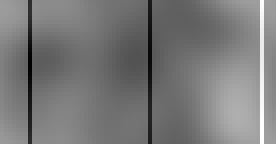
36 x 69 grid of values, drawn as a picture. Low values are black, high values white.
Ninth with the highest average: bottom right. Odd lines: columns 8, 38 and 66. Histogram: heavy tails on both sides.
